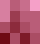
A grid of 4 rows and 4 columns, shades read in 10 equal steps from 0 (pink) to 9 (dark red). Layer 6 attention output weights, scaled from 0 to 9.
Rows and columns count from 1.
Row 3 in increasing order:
4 5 5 7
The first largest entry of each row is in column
2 2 2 1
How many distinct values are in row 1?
4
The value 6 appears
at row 2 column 2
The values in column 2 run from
4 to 7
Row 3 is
5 7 5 4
